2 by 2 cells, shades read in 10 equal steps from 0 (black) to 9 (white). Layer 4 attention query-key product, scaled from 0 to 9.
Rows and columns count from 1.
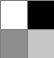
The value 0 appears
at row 1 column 2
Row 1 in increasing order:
0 9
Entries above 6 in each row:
1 1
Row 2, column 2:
7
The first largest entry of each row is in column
1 2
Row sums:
9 12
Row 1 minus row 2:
4 -7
